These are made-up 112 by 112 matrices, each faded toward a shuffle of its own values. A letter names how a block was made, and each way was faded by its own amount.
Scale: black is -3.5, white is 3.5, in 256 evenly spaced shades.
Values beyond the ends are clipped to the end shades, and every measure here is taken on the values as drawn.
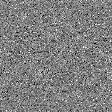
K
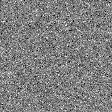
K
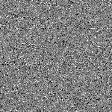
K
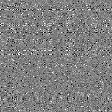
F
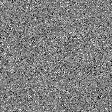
K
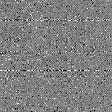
F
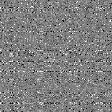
F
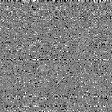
F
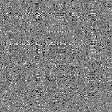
F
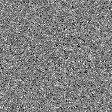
K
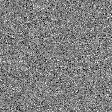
K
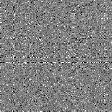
F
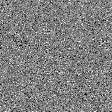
K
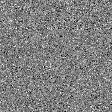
K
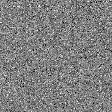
K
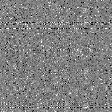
F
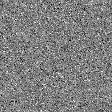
K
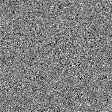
K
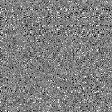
F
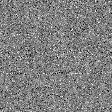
K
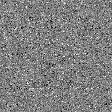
K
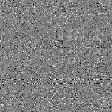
F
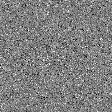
K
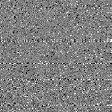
F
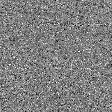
K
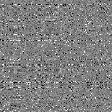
F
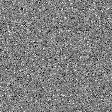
K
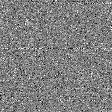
K
